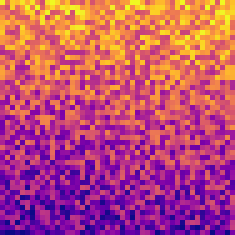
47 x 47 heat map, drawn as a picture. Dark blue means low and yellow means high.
Values rise toward the top. No row or column stands out. The bottom left is the ninth with the lowest average. The ninth with the highest average is the top right.
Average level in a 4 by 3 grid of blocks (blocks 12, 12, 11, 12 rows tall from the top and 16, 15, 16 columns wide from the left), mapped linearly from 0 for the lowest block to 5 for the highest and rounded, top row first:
555 / 334 / 122 / 000
